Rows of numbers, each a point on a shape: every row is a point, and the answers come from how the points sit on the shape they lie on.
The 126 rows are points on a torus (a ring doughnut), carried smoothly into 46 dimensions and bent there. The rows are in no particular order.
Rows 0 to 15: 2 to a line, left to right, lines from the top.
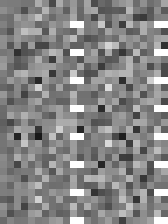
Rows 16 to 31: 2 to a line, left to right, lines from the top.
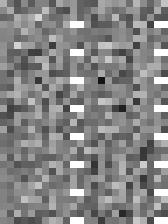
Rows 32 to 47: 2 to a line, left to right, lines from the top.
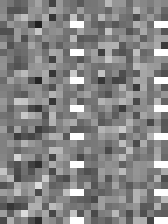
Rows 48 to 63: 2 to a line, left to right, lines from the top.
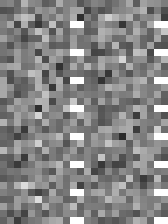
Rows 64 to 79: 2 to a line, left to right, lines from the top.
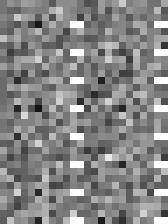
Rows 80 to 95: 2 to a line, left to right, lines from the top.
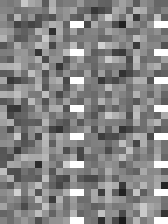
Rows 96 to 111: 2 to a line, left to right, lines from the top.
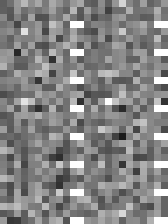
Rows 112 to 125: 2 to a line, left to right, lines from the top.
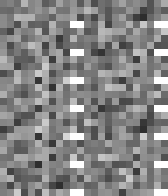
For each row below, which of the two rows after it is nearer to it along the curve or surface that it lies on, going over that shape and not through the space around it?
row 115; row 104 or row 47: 47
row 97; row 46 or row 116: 116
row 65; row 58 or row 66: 58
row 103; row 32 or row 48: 48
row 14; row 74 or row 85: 74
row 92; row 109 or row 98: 109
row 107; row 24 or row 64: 24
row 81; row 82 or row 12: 82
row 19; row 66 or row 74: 74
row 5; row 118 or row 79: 118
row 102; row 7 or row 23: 7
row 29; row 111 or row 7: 111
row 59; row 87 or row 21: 21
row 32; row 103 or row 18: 18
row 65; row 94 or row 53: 53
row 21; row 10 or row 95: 95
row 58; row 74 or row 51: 74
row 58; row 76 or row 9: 76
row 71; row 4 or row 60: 4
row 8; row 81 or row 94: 81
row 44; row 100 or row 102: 100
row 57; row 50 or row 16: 50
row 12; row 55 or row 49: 49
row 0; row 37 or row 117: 117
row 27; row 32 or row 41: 41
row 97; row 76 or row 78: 76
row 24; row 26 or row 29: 29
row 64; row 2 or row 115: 2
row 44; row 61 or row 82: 61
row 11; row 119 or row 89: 89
